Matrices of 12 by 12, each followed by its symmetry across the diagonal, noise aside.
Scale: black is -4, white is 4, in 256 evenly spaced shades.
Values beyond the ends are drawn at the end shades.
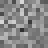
symmetric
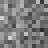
neither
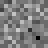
symmetric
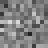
neither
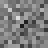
symmetric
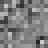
symmetric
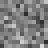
antisymmetric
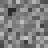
symmetric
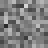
antisymmetric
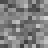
neither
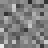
antisymmetric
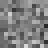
antisymmetric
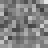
neither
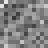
symmetric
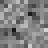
symmetric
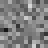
antisymmetric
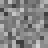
neither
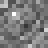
symmetric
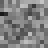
neither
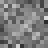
symmetric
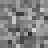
antisymmetric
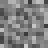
antisymmetric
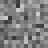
antisymmetric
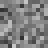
neither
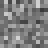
neither
